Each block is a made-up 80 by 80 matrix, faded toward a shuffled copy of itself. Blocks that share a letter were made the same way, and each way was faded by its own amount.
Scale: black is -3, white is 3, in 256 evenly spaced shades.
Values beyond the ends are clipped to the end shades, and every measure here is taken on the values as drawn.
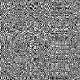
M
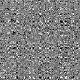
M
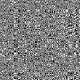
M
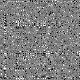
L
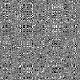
M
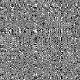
M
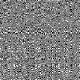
M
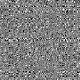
M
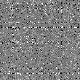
L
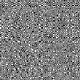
M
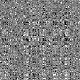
M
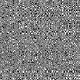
M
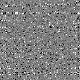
L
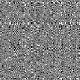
M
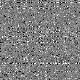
L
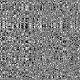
M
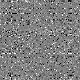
L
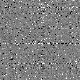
L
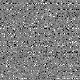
L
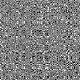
M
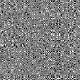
M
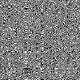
L
